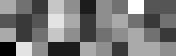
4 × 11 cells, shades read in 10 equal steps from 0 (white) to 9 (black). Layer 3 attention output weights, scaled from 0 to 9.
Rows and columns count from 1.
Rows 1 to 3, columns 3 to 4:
7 2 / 6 1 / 5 2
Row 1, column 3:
7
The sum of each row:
50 54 52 54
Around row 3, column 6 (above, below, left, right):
7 3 4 5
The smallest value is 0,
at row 1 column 9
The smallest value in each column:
3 1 4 1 3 3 4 3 0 3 4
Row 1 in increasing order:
0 2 3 4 4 5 5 6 6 7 8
